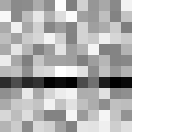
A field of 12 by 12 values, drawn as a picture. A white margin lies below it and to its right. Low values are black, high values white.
Slope: none. Odd lines: row 8. Ninth with the lowest average: middle right. Average level on the scale: 70%.
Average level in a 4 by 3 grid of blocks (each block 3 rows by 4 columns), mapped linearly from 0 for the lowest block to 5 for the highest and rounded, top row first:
4 4 3
4 4 4
1 2 0
5 4 5
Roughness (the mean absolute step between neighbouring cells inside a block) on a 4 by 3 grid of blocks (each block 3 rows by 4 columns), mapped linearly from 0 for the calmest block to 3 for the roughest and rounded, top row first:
1 1 0
1 0 0
2 3 2
0 1 0
